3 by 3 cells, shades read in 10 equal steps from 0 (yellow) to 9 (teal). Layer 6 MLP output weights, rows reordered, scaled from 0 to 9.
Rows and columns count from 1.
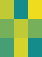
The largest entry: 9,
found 2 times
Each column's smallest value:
2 1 0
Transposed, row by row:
2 5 7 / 9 2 1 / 0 5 9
